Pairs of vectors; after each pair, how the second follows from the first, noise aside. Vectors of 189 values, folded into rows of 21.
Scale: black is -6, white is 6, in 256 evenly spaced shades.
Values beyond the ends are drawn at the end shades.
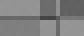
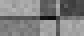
scaled up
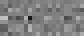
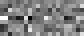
scaled up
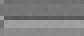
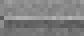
negated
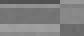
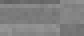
shrunk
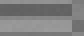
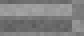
negated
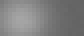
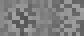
sign-scrambled
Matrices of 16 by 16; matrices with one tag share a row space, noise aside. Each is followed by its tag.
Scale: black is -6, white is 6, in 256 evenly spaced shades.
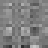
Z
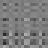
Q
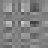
Z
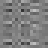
Z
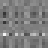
Q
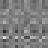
Q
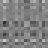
Q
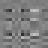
Z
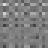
Q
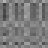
Q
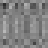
Q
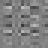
Z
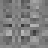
Z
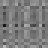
Q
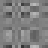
Z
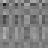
Q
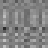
Q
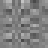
Z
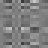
Z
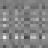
Q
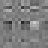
Z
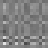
Q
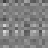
Q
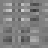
Z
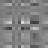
Z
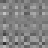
Q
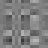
Z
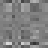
Z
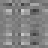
Z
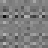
Q
